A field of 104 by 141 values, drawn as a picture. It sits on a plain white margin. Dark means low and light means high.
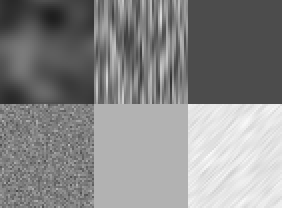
The table splits into 2 rows of 3 panels. Panel 1,1: low, smooth. Panel 1,2: middling, streaked downward, strong in contrast. Panel 1,3: low, flat. Panel 2,1: middling, fine-grained. Panel 2,2: high, flat. Panel 2,3: very high, slanting up to the right, faint in contrast.
